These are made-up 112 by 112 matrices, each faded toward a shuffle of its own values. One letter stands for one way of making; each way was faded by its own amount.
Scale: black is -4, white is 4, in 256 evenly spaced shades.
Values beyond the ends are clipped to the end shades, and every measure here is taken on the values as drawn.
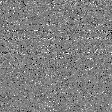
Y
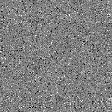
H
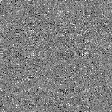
H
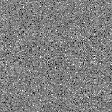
H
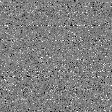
Y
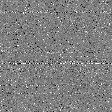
Y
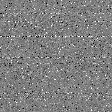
Y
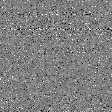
Y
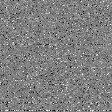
Y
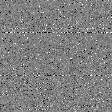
Y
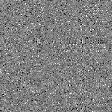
H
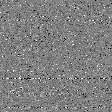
Y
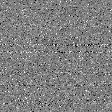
Y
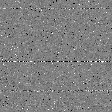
Y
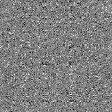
H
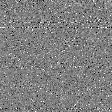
Y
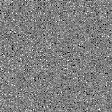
H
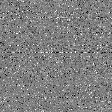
Y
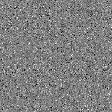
H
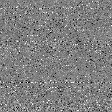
Y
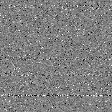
Y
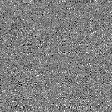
H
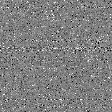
Y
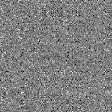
H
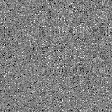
H
